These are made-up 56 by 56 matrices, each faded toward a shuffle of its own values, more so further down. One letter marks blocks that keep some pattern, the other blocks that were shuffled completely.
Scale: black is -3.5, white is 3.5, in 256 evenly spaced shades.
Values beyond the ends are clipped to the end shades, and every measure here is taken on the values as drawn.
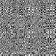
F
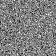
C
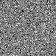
C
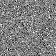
C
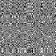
F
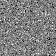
C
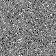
C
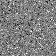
C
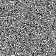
C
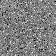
C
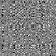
F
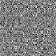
F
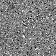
C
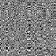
F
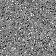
C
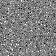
C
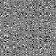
F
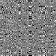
F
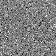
C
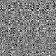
F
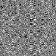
F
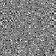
F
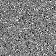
C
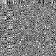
F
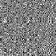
F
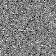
C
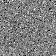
C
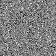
C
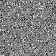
C
